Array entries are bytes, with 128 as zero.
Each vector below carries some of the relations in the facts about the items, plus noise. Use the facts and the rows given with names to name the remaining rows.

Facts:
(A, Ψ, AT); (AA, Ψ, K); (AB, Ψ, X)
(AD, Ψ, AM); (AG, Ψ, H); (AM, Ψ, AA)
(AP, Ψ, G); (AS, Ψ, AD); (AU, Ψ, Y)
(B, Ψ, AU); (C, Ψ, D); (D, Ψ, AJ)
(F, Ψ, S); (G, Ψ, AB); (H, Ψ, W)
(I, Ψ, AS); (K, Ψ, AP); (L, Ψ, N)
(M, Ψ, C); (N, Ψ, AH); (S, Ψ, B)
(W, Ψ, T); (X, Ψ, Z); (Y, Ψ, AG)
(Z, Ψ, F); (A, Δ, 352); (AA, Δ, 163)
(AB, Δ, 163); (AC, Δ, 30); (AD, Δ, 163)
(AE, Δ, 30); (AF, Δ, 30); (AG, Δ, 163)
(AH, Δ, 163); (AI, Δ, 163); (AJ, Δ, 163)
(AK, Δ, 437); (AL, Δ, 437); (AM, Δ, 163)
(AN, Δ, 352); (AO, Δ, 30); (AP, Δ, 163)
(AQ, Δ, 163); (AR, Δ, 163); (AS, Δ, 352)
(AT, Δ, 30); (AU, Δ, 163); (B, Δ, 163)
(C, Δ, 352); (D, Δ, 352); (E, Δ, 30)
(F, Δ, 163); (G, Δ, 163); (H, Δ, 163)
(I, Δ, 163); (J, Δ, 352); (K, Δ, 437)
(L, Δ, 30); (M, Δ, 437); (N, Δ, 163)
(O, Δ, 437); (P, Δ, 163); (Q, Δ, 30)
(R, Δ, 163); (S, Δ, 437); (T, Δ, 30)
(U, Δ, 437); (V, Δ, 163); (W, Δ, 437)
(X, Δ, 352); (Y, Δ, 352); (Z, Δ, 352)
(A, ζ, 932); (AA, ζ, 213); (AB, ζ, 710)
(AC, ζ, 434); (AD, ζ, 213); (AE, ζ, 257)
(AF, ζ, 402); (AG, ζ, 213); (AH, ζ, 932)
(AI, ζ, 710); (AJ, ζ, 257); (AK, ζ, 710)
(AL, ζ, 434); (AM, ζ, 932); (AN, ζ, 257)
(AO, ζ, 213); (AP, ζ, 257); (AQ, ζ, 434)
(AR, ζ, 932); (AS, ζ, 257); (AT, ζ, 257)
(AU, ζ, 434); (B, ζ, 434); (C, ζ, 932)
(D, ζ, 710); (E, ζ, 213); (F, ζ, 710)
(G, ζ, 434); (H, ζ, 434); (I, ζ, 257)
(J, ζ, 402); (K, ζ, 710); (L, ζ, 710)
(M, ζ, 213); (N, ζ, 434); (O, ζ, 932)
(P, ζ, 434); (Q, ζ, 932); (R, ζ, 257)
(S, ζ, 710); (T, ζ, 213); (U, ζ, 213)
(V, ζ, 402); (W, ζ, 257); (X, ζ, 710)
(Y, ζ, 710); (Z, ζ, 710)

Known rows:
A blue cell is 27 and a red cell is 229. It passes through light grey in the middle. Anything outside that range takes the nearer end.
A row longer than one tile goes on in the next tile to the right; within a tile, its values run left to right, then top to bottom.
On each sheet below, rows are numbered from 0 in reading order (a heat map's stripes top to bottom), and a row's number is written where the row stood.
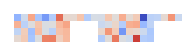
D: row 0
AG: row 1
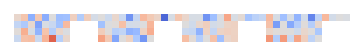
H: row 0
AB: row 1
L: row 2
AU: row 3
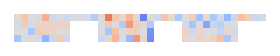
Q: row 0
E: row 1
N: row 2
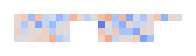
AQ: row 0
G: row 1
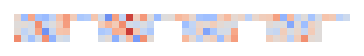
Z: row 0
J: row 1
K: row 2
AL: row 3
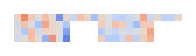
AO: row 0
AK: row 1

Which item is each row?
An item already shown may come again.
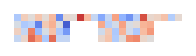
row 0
AD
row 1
D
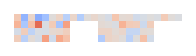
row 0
Y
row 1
A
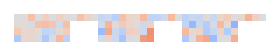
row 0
A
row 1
W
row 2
AM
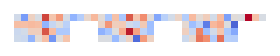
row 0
V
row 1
AF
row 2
AD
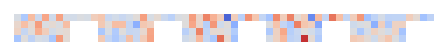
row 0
AN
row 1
AK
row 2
U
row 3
M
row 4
AC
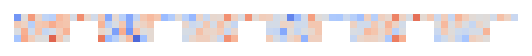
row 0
C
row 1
F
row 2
AS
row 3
L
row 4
AS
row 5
O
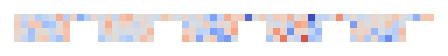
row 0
AI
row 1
O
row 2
AB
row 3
AG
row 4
AP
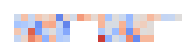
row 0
AA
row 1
S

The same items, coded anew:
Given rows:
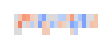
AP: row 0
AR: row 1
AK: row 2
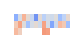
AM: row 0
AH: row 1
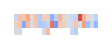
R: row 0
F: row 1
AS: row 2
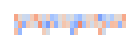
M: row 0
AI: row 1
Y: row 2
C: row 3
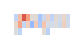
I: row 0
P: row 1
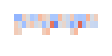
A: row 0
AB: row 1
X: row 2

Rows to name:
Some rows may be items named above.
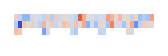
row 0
L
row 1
H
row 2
AS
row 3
AN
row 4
O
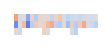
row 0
K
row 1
G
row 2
AC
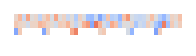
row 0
AG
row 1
AG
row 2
AF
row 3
Q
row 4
AL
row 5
Y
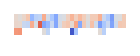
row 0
V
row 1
AK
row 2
W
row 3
AK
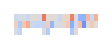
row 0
AC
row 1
U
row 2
S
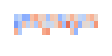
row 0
D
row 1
J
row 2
M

